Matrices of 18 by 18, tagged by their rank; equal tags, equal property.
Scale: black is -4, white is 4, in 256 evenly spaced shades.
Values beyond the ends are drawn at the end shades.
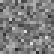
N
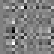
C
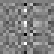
C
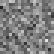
N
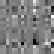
C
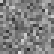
N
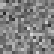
N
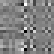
C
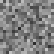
N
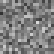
N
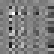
C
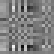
C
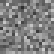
N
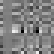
C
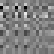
C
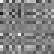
C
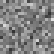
N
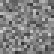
N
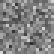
N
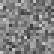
N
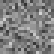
N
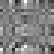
C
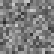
N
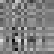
C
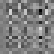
C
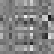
C
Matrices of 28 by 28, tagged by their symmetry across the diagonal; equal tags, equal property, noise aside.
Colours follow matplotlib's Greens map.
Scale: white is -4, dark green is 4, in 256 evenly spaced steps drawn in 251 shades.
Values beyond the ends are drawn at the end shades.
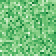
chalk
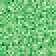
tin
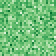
chalk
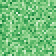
chalk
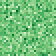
tin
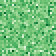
tin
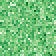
chalk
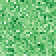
chalk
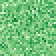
chalk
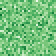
chalk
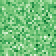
tin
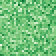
chalk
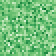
tin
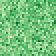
chalk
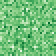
chalk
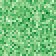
chalk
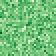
tin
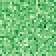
tin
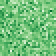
tin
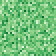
chalk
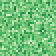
tin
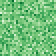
tin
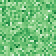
tin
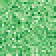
tin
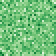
tin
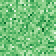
chalk
